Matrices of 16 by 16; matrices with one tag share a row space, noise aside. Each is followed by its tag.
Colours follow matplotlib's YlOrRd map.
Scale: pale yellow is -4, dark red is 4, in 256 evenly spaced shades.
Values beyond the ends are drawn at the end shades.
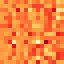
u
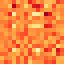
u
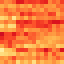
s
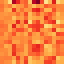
u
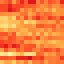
s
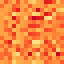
u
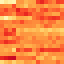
s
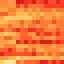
s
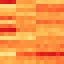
s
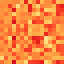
u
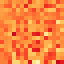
u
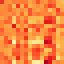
u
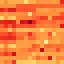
s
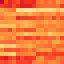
s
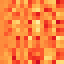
u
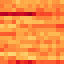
s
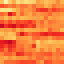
s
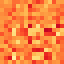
u
